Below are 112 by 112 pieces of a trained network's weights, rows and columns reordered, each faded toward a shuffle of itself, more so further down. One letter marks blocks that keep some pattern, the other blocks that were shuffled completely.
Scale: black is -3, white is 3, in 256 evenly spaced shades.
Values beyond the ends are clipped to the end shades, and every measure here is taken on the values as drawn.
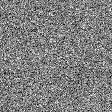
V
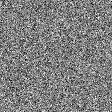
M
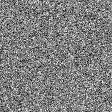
M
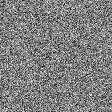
V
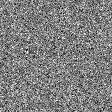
M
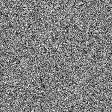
V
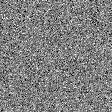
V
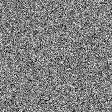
M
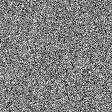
M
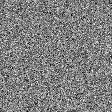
M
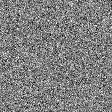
M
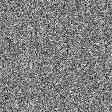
V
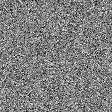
M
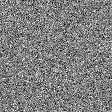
M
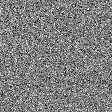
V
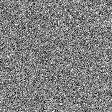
M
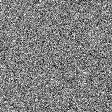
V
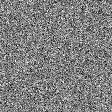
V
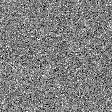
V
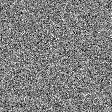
V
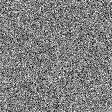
M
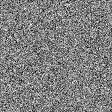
M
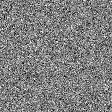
M
